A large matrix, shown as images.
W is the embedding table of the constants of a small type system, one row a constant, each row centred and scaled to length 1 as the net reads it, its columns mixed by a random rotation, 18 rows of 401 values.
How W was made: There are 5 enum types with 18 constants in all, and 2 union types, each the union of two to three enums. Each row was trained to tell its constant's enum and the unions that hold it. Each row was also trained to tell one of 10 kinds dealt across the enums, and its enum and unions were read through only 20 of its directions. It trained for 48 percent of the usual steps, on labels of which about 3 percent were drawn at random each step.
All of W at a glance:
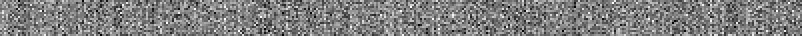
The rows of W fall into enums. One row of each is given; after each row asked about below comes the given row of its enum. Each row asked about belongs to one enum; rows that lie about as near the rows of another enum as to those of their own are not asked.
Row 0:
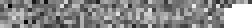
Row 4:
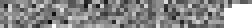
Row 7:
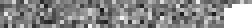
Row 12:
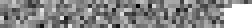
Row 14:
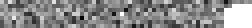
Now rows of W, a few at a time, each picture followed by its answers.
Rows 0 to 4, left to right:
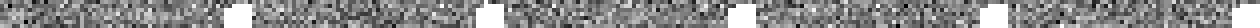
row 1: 4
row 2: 0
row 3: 14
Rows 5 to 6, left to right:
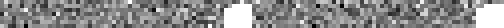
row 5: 0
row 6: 12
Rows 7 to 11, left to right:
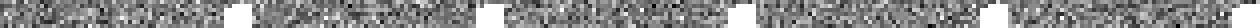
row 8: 12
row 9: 14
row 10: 0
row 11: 4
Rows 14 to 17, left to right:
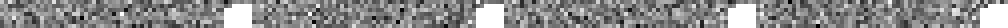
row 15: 4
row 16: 14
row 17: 7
